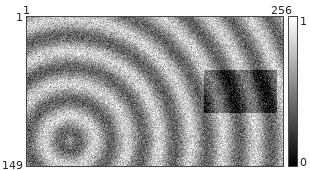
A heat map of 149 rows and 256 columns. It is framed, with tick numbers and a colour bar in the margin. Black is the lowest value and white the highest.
Odd patch: lower, in the middle right. Histogram: bell-shaped. Mirror symmetry: none. Rings: centred on the bottom left.
